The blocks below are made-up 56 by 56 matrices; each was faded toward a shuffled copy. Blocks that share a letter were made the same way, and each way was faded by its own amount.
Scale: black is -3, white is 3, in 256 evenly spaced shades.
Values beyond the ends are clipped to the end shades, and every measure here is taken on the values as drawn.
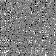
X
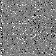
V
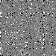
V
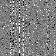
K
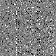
X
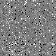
V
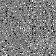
X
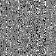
K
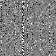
K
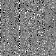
K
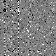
X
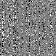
K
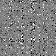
V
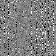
K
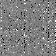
V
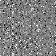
X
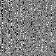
K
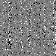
V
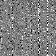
K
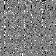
X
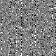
K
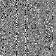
K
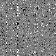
X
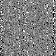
K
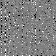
V
